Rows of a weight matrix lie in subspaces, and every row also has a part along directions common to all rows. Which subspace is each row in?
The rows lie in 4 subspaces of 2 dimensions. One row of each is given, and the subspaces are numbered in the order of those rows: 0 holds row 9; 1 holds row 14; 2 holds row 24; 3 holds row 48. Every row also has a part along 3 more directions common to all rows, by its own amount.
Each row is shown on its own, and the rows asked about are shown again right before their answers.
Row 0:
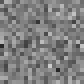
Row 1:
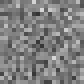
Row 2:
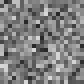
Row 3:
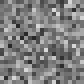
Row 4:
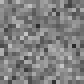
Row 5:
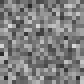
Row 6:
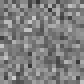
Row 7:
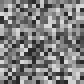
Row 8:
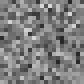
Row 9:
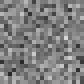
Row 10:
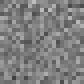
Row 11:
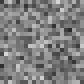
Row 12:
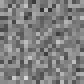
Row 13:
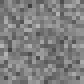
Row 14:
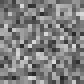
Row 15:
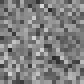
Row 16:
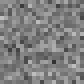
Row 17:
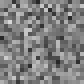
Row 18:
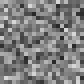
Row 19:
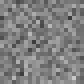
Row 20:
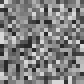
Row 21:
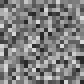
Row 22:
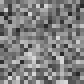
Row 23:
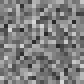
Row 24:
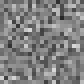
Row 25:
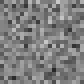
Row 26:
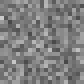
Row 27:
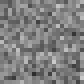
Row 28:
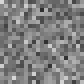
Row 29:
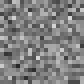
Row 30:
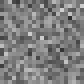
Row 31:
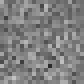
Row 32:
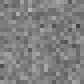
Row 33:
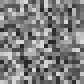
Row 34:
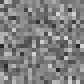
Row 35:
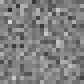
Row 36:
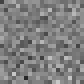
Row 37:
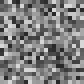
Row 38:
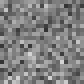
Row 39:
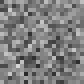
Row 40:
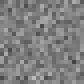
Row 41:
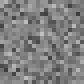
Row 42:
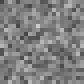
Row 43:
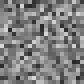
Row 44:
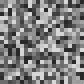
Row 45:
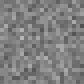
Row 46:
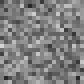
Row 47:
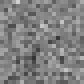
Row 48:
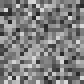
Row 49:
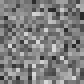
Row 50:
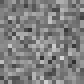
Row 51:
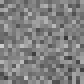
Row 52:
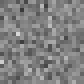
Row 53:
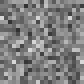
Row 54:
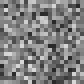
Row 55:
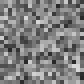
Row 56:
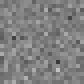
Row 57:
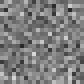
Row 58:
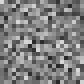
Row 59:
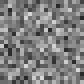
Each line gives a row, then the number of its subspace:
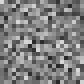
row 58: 0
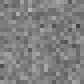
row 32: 2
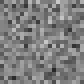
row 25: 2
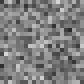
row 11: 2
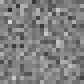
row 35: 1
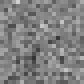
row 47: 3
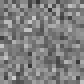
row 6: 2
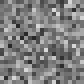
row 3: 2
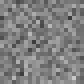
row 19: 3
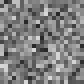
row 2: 0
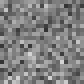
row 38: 3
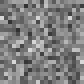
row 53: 3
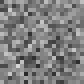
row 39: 3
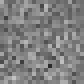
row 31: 3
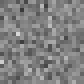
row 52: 3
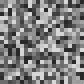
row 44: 1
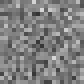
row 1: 2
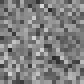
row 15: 2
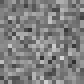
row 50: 2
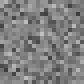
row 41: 0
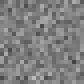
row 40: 1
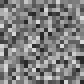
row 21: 0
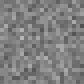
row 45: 1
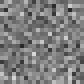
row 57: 0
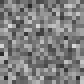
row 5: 2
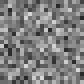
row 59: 1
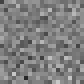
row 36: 0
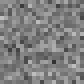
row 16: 1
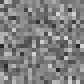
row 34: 0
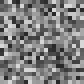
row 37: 2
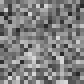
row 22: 3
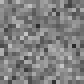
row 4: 2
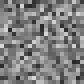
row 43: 1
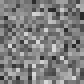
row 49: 2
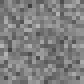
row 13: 2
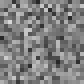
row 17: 2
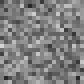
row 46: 1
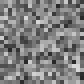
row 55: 1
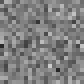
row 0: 0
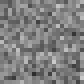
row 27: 1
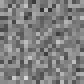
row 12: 1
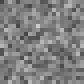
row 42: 2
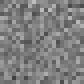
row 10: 1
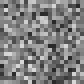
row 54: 0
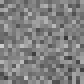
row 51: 0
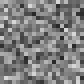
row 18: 1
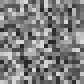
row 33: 3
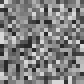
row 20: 0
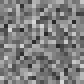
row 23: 1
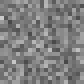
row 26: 3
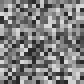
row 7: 3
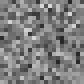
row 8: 2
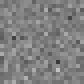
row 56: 0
